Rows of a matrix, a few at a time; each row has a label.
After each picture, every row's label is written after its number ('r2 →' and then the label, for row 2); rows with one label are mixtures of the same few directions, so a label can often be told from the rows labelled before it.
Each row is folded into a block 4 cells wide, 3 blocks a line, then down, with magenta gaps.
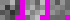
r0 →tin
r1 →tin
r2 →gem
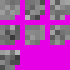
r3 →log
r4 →tin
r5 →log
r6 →tin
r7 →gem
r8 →log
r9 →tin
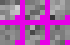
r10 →tin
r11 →tin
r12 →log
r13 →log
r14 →log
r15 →gem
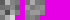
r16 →gem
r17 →log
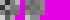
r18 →log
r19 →log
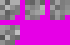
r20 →log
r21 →tin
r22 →log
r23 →gem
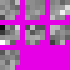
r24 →tin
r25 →tin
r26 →tin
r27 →gem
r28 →log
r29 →gem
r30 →gem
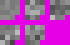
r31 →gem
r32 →log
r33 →log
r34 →gem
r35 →log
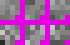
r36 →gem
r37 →gem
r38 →gem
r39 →log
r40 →gem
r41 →gem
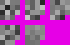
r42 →log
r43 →tin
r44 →gem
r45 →gem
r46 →log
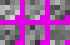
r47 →tin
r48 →tin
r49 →tin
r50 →tin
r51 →gem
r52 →log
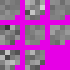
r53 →log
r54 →gem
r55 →tin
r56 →gem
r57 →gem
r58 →gem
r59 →log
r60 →tin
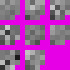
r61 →log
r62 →log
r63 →log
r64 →log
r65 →tin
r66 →gem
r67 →gem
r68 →gem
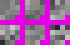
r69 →tin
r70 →gem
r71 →gem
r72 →log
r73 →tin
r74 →tin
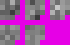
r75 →tin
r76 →gem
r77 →log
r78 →log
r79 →gem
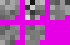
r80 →log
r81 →log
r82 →tin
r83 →gem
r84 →gem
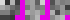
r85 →gem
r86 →tin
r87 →gem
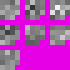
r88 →tin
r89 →log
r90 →log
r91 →log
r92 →gem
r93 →tin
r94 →gem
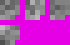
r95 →log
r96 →gem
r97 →log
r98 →gem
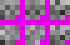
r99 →log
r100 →log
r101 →log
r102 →log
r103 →gem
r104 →log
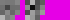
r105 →log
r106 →log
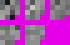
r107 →gem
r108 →log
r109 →gem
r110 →tin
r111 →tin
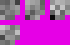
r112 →tin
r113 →gem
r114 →log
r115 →gem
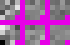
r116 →gem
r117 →tin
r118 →tin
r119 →gem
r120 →tin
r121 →gem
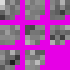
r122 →gem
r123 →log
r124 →tin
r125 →tin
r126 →gem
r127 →log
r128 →tin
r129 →log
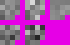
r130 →log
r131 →gem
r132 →tin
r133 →log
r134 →tin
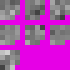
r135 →log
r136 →tin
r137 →gem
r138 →gem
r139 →tin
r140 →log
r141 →gem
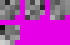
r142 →gem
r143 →gem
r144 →gem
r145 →gem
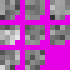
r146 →gem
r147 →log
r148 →log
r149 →tin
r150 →gem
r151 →tin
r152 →gem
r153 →tin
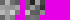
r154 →log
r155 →gem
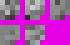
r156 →gem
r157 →log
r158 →gem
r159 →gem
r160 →tin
